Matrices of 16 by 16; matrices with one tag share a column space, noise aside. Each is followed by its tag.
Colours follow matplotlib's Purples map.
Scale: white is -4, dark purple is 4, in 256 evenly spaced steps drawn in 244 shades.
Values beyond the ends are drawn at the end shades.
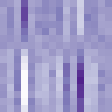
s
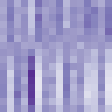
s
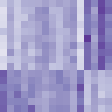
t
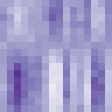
s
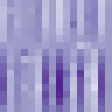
s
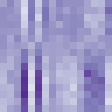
s
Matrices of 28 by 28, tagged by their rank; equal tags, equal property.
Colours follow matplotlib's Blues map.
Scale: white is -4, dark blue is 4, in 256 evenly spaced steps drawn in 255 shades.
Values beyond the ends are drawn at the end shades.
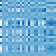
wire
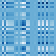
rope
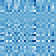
wire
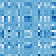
wire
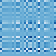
rope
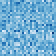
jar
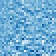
jar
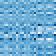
wire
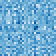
jar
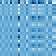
rope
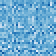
jar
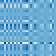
rope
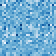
jar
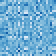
jar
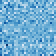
jar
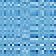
wire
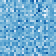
jar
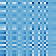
rope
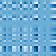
rope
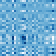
wire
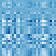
wire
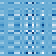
rope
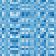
wire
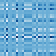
rope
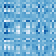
wire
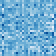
jar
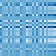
rope
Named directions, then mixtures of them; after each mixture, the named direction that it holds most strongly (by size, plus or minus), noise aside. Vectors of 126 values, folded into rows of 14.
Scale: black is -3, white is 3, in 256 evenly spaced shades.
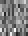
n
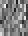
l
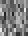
n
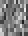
l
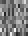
n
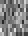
n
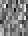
l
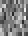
l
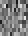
l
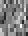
l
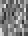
l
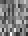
n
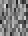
l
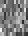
n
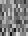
n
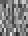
n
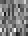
n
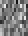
l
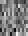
n
